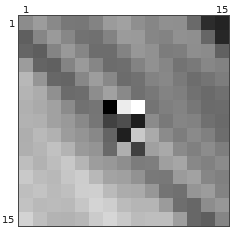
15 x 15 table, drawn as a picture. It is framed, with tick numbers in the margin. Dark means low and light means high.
Slope: up to the bottom left. Odd patch: rougher, in the centre. Mirror symmetry: none. Ninth with the lowest average: top right. Roughest part: centre.
